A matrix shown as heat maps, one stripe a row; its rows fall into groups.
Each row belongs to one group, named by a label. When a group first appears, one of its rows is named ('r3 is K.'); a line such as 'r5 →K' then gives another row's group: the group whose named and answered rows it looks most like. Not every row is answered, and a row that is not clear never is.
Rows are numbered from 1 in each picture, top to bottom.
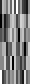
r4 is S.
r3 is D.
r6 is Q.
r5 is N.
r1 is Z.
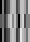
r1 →D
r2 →D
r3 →D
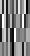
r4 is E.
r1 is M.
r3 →N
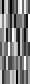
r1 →E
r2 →S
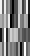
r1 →E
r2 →E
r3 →Z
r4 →M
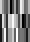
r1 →S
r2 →Z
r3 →Z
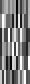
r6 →M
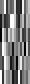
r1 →N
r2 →D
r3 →Z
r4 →N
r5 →E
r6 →M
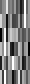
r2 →M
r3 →Z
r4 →E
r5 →Z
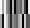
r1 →S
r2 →E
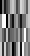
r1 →D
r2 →N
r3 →Q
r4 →M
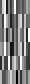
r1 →N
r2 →E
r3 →M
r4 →E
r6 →Q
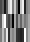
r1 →D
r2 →N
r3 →Q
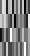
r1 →N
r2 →S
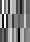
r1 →Q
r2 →M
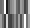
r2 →Q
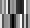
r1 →Q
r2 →E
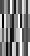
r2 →M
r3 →E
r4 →S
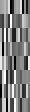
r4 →M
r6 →N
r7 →Z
